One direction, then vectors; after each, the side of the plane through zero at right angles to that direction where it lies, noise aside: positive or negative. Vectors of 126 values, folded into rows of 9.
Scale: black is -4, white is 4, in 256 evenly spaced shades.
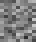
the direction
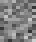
negative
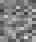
negative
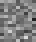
negative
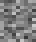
positive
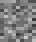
negative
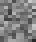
positive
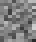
positive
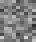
negative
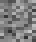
positive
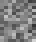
negative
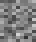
positive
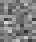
negative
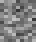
negative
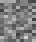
negative
